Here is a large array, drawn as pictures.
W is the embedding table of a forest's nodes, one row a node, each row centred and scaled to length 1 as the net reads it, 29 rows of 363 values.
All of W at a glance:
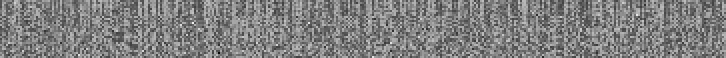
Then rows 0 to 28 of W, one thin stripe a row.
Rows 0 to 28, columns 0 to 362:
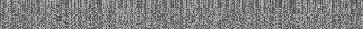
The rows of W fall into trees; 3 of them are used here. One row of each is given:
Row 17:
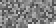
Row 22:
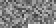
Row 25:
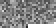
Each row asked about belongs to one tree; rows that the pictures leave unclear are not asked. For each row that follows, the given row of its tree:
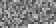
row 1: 17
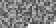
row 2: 17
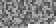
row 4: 17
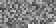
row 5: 17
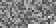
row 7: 17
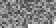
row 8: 25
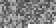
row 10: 25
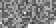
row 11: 17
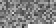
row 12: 25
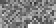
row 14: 22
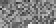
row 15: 22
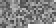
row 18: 25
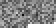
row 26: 22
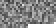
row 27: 17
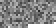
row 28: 25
